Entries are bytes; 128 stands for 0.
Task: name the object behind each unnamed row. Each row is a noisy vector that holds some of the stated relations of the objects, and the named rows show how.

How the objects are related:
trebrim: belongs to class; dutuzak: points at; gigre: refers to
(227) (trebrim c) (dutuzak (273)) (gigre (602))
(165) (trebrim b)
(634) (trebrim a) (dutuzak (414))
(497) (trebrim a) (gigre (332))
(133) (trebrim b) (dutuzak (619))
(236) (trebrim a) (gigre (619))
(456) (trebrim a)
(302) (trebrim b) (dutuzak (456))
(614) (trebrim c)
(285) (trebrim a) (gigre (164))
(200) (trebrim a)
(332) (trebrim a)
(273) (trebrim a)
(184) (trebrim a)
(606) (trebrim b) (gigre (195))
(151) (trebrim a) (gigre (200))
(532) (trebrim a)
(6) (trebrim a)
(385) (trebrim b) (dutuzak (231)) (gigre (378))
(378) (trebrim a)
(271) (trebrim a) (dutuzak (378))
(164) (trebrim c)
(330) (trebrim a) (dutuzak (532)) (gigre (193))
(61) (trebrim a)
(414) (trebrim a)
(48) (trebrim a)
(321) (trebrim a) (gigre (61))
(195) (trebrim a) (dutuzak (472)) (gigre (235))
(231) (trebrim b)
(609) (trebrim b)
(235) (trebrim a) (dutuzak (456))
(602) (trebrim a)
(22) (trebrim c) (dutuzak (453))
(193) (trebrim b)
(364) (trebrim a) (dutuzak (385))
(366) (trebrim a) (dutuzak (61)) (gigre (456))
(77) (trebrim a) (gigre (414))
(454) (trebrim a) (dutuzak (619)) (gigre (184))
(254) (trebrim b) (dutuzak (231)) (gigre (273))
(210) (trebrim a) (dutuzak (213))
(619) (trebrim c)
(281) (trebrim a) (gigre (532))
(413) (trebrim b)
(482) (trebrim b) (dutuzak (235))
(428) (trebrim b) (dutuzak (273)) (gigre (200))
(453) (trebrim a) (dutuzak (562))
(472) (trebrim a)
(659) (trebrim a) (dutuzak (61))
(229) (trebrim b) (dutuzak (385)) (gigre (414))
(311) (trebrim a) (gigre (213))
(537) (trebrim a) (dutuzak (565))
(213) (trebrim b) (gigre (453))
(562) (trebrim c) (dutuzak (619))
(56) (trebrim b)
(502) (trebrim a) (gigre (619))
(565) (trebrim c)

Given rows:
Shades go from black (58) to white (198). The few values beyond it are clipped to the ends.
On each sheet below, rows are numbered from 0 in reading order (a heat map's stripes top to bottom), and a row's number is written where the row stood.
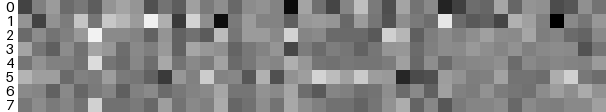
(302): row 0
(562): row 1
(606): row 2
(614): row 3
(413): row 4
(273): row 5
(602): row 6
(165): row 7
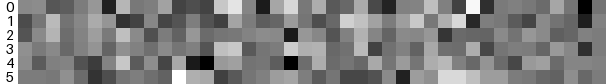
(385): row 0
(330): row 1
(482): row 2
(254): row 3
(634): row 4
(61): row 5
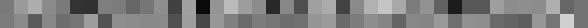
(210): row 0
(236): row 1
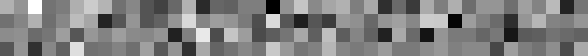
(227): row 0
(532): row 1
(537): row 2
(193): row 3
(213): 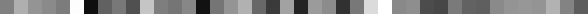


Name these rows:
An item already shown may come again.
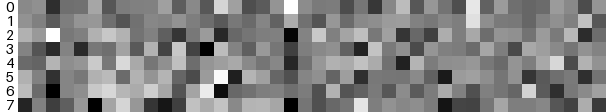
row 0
(231)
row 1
(311)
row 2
(227)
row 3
(414)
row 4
(271)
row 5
(565)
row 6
(619)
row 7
(235)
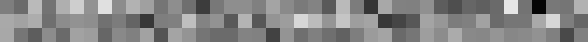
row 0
(133)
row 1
(273)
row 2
(614)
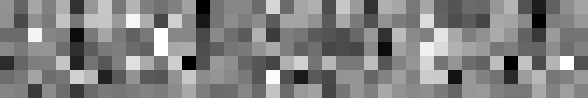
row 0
(454)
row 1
(562)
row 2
(366)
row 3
(61)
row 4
(453)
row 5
(532)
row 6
(184)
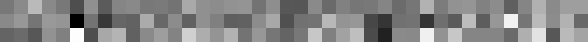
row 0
(281)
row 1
(472)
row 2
(378)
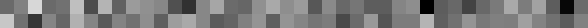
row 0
(229)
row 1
(164)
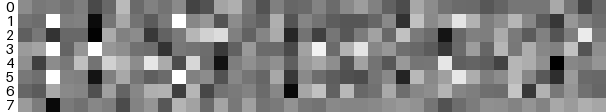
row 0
(364)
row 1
(366)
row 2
(456)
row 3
(428)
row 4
(562)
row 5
(366)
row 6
(22)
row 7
(200)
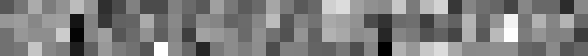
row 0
(330)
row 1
(472)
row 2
(195)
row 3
(659)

